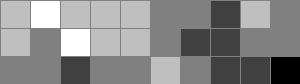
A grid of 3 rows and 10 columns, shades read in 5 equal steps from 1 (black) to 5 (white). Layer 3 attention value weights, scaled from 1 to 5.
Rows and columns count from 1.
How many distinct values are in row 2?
4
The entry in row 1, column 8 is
2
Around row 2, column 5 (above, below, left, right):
4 3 4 3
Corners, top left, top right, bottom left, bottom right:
4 3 3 1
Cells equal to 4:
9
